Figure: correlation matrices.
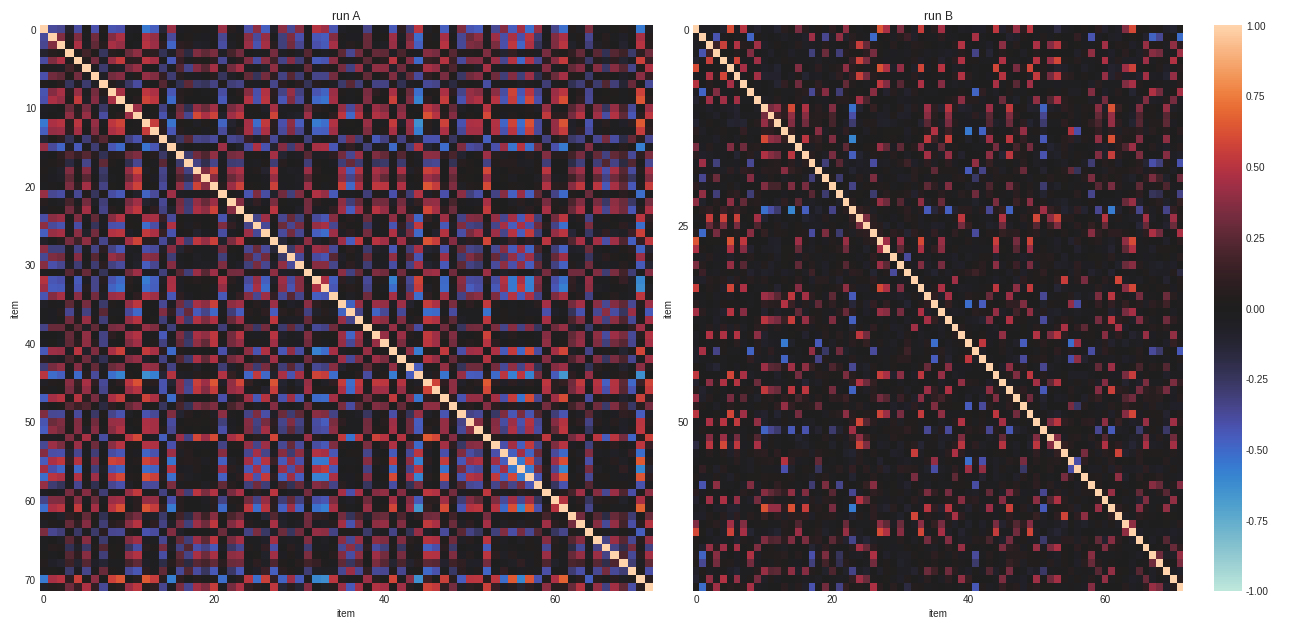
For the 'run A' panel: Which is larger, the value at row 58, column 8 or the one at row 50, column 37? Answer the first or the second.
the second
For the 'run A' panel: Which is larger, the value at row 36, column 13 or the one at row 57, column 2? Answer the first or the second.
the second
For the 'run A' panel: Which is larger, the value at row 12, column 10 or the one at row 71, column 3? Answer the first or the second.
the second
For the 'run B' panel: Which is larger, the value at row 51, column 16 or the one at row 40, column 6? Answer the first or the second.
the second
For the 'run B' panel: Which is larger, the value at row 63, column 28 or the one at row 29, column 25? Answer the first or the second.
the first
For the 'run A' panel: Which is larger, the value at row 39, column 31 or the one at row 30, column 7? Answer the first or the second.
the first
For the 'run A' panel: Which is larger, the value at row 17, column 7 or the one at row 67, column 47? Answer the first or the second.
the first
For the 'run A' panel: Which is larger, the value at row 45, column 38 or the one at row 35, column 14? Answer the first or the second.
the first
